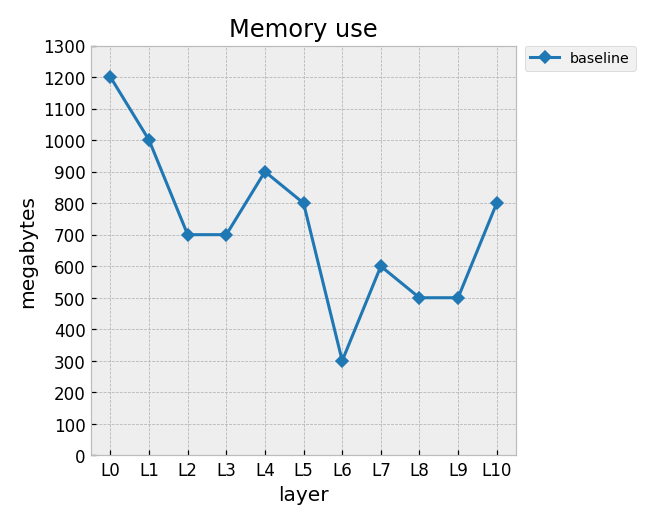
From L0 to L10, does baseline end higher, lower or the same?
lower
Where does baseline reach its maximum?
L0
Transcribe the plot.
Title: Memory use
x-axis: layer, ticks L0 L1 L2 L3 L4 L5 L6 L7 L8 L9 L10
y-axis: megabytes, ticks 0 100 200 300 400 500 600 700 800 900 1000 1100 1200 1300
Legend: baseline
Values:
baseline: 1200 1000 700 700 900 800 300 600 500 500 800
